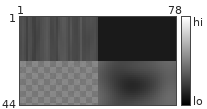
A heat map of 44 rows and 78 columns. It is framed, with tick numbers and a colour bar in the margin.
It is made of 2 by 2 panels. Panel 1,1: low, streaked downward, faint in contrast. Panel 1,2: very low, flat. Panel 2,1: middling, checkered, faint in contrast. Panel 2,2: low, smooth.
